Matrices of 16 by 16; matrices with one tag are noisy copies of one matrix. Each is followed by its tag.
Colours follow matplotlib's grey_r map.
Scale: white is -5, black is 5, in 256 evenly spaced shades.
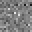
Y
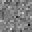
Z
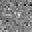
Y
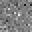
Y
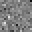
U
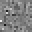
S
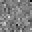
U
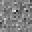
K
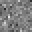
U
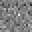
Y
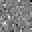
U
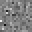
S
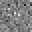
Y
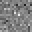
Y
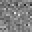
Y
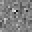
K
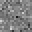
Z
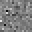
S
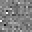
S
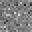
Y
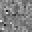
S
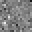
U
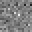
Y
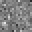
U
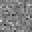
S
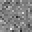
Z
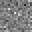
Y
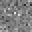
Y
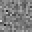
S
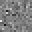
S
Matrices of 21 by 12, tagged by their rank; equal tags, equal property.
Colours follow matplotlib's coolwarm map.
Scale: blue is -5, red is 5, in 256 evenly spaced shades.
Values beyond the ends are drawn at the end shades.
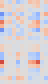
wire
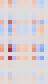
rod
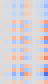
rod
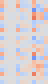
wire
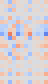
wire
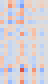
wire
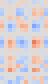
wire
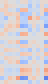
wire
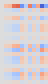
rod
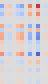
rod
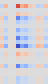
rod
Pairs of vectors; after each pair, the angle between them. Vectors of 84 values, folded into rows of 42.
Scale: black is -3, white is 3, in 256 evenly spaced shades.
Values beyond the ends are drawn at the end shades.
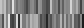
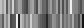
nearly parallel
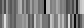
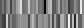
partly aligned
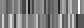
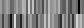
nearly opposite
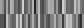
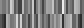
nearly parallel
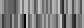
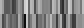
nearly parallel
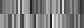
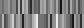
partly aligned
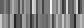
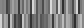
nearly parallel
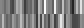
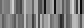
nearly opposite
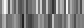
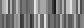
partly aligned
